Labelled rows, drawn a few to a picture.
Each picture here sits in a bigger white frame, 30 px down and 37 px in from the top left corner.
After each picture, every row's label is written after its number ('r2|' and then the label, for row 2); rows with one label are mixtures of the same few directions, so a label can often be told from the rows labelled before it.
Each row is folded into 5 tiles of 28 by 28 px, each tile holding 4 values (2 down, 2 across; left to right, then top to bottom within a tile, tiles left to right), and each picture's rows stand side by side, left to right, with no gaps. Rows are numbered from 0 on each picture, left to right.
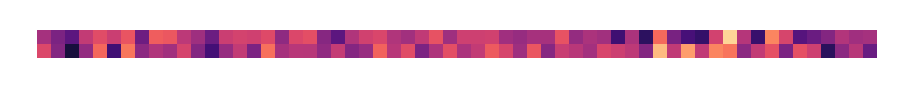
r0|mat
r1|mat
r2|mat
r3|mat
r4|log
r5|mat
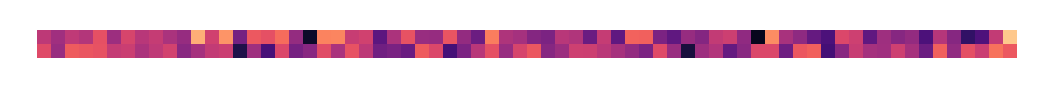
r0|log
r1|log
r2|mat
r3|mat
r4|mat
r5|mat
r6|log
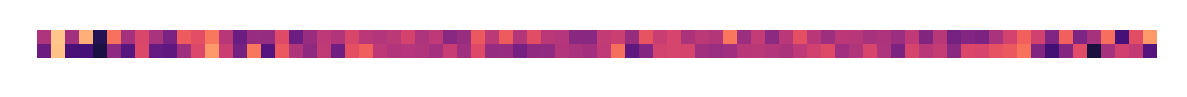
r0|log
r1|mat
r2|log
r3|log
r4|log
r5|mat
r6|log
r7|mat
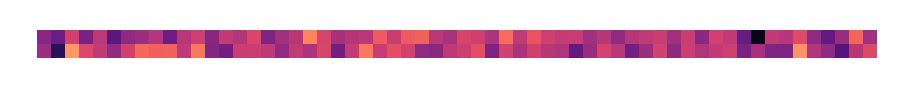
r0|log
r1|log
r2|log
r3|log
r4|mat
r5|mat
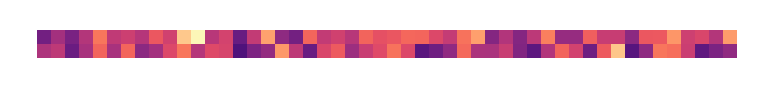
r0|mat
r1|mat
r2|log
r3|mat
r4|log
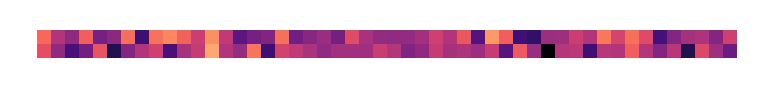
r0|mat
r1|mat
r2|mat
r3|mat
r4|mat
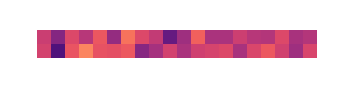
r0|log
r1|mat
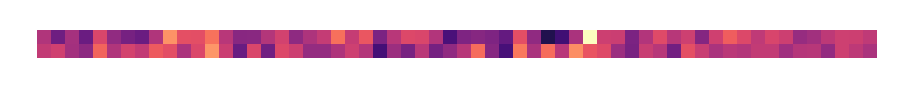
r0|log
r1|mat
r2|log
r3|log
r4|mat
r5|mat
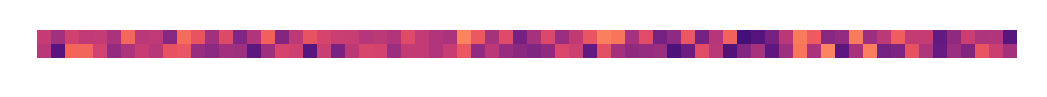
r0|log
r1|mat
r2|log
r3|mat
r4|mat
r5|mat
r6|log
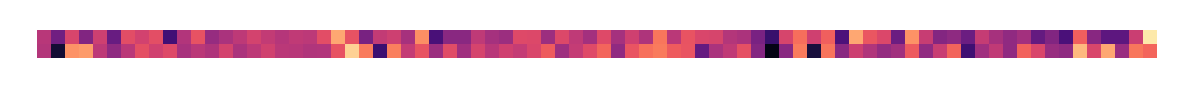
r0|log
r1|mat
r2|mat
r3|mat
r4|log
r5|mat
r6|mat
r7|log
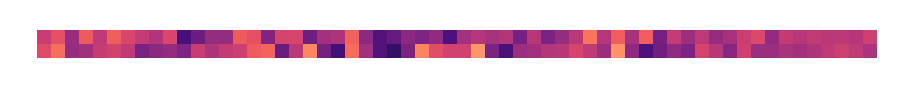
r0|log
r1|mat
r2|log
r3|log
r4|log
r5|mat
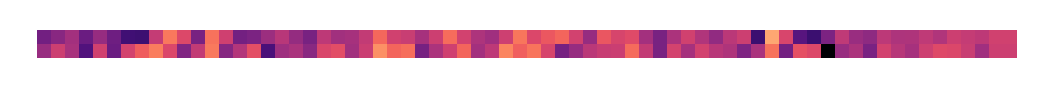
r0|log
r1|mat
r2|log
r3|log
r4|mat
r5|mat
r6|log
